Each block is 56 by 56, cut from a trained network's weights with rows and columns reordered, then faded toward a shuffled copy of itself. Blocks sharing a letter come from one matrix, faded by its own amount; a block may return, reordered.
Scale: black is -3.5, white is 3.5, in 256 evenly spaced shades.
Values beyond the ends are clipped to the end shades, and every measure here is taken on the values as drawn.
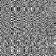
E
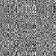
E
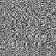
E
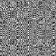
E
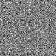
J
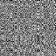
E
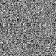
J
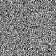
J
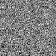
J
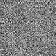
J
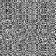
E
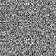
J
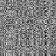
E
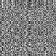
E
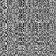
E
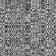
E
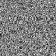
J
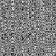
E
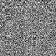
J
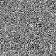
J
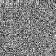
J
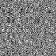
J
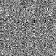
J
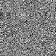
J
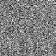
J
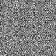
J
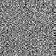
J
